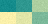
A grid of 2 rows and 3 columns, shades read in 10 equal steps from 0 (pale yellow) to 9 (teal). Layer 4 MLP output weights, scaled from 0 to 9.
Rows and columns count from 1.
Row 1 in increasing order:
3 8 9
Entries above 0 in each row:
3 2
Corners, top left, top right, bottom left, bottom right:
9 3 0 5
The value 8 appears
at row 1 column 2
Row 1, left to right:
9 8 3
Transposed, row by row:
9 0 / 8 1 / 3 5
